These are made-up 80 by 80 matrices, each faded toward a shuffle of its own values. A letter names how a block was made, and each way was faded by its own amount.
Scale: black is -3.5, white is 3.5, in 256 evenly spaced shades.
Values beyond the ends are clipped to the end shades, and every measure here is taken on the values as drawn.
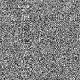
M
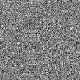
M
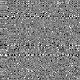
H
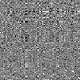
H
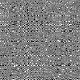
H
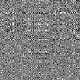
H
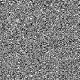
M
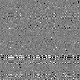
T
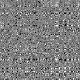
H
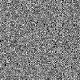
M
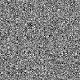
M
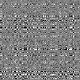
T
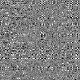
H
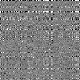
T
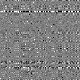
T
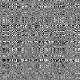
T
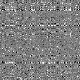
H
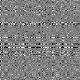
T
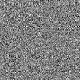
M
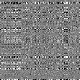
T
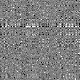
H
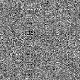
M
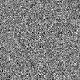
M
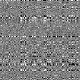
T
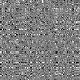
H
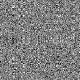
M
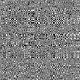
H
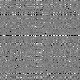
T
